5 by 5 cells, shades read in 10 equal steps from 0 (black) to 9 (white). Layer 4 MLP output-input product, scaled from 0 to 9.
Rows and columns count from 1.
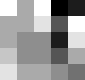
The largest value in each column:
9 6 9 5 9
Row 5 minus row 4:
1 1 1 2 -2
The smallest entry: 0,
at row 1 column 4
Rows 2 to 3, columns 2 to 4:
6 8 3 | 5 5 1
